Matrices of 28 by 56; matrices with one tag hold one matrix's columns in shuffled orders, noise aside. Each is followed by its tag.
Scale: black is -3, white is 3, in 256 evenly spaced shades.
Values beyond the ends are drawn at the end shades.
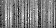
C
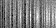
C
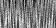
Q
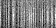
C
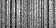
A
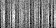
C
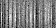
C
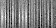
C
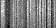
A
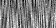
Q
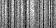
A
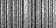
A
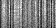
A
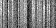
A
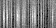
C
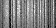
A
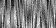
Q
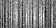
C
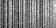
A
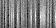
C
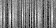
C
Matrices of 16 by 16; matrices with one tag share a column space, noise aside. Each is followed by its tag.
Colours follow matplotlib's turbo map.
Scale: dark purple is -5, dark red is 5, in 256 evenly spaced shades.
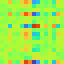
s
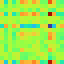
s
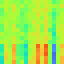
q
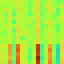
q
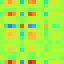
s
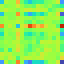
s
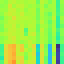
q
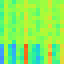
q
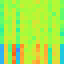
q
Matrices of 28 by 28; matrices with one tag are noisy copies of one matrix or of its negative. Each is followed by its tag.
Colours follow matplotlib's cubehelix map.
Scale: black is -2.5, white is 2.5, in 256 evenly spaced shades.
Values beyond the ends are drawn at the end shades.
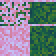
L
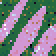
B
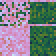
L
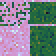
L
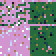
L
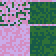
L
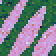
B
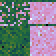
L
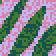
B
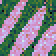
B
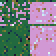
L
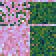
L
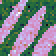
B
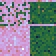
L
